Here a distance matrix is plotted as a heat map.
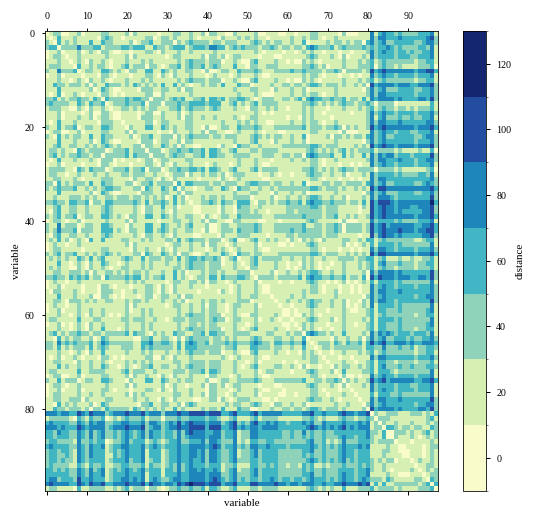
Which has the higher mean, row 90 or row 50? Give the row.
90
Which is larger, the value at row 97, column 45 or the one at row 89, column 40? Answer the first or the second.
the second
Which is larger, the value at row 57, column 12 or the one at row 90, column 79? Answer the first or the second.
the second
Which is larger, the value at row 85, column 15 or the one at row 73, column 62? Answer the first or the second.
the first
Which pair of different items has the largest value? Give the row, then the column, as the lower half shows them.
96, 36
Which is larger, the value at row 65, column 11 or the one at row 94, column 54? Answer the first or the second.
the second
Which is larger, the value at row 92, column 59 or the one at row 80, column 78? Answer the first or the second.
the first
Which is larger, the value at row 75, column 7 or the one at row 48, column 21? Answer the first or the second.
the second
